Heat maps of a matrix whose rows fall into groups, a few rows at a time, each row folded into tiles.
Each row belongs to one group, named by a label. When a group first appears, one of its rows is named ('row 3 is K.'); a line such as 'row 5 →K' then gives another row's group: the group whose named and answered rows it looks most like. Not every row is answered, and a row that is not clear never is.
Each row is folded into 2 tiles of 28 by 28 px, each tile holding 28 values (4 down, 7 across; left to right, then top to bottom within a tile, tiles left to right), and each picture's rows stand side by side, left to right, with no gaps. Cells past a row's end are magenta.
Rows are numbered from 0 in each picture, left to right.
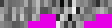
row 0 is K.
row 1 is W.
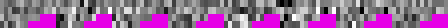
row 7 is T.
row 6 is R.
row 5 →K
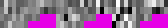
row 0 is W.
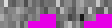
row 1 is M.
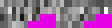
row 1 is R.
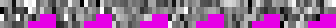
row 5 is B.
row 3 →W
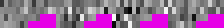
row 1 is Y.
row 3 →M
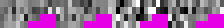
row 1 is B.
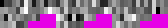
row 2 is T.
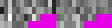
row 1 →W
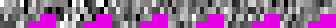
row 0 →R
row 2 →M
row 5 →W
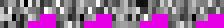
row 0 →T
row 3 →M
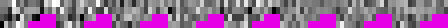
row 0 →B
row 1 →M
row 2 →K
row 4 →R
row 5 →W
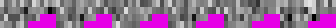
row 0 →R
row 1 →M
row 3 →M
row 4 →B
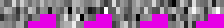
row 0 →R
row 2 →M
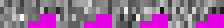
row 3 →W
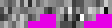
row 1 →Y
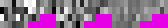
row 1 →T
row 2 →Y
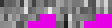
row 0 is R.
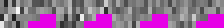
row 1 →Y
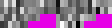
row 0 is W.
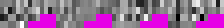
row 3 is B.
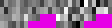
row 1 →T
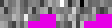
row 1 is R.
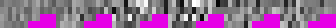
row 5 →W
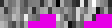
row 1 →K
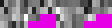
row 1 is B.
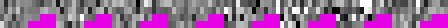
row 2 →R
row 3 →M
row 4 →B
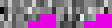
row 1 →Y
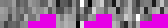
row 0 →Y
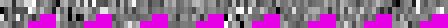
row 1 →T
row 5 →Y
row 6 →W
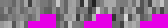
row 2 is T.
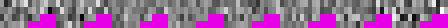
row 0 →R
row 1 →M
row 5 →K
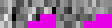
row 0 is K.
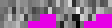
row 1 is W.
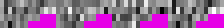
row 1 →Y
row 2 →R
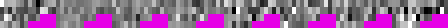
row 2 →M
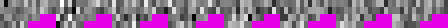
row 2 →R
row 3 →M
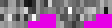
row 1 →Y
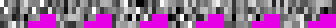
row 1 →K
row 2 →B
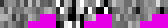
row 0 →T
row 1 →M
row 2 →R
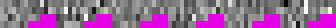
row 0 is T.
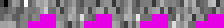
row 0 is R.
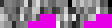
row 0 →K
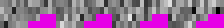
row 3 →R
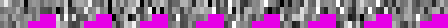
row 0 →R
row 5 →K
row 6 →M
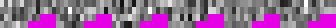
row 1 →Y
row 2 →K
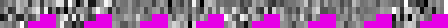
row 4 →T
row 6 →W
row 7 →B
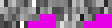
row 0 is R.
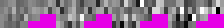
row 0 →Y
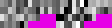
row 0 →T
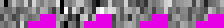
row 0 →R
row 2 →B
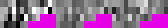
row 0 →Y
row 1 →Y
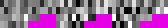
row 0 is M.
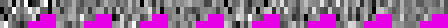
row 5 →M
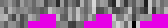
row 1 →K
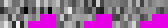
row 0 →R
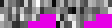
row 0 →K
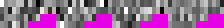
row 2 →Y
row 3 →K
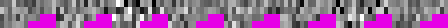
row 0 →B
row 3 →W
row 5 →K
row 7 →Y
